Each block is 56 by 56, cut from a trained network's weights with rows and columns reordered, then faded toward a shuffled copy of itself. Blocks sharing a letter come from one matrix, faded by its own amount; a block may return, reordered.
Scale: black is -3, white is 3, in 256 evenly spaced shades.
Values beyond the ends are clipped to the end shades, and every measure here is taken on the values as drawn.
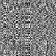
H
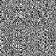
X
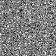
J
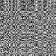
H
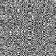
X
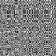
H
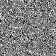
J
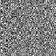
X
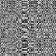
H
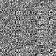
X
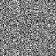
X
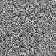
X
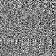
X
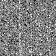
J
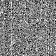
J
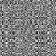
H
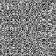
X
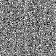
J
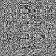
X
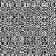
H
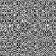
H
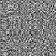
H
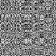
H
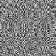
H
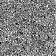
J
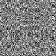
X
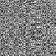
H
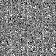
J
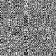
X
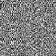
X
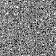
J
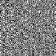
X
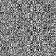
X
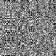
X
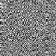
H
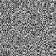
X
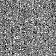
J
